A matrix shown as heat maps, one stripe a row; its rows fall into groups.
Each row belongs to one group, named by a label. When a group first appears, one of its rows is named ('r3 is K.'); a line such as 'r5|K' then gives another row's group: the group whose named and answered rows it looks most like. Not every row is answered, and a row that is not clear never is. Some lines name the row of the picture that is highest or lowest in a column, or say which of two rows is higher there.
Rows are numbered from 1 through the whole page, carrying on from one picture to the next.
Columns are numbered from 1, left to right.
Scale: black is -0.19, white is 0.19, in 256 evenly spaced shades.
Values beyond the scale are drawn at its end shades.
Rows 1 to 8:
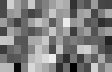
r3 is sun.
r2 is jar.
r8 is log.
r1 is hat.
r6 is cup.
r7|log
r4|jar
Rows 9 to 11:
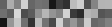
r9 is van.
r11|cup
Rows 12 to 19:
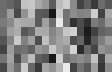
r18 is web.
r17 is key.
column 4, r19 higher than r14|Yes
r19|hat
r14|hat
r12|sun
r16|hat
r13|web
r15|key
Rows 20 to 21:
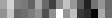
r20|key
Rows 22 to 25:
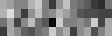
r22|sun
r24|web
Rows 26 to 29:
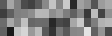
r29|cup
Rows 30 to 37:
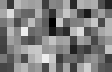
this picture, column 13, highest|37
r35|hat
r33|van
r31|key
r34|jar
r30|cup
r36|log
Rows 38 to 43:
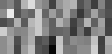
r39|key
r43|web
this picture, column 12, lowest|39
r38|sun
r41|log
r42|web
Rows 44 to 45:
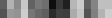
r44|van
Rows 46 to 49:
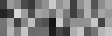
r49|van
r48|web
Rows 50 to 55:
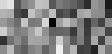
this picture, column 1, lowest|54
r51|log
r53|log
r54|hat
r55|key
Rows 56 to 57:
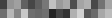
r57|van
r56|jar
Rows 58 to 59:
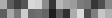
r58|sun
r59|van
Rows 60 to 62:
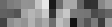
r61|sun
